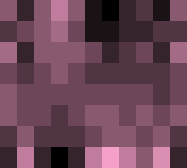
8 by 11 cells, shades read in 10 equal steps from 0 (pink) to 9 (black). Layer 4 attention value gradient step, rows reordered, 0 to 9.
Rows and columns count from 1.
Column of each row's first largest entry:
7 6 2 2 10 4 1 4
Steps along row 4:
up down down up up same same same same down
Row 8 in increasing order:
0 1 2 2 2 4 7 7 7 7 9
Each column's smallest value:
3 2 4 2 4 2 0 2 4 1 3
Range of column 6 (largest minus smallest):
6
